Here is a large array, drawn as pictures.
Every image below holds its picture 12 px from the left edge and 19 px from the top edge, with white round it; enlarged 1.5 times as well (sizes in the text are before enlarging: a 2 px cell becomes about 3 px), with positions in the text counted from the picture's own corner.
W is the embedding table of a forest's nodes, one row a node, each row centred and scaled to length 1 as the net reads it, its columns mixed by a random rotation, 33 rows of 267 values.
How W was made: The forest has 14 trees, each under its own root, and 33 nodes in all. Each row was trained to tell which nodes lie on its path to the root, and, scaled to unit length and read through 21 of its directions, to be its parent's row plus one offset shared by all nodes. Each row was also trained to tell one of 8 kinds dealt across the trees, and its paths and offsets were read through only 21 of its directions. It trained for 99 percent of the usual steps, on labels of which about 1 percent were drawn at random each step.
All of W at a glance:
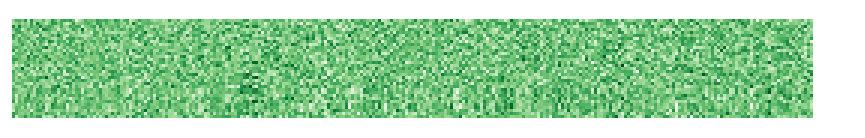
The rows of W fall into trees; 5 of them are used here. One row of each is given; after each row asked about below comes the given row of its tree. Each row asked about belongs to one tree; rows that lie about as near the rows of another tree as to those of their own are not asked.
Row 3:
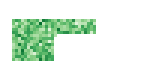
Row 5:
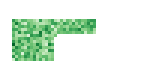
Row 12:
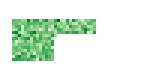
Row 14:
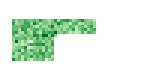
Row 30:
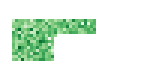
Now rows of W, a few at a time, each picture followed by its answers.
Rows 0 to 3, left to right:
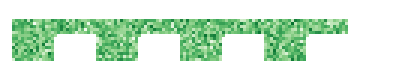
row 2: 5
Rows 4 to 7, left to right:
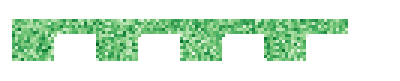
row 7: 5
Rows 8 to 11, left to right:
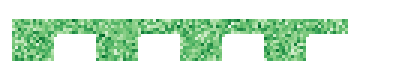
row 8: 12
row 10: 14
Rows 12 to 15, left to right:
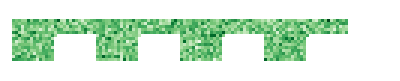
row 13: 5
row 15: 12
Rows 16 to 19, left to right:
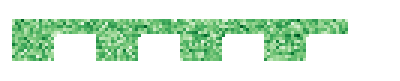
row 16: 5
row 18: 3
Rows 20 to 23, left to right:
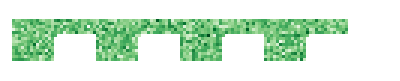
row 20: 12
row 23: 30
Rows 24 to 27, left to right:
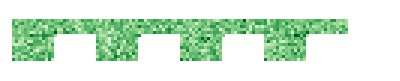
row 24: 30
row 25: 12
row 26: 12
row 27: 14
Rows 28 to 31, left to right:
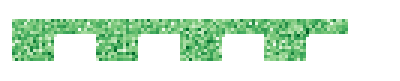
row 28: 30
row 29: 30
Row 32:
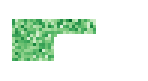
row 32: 14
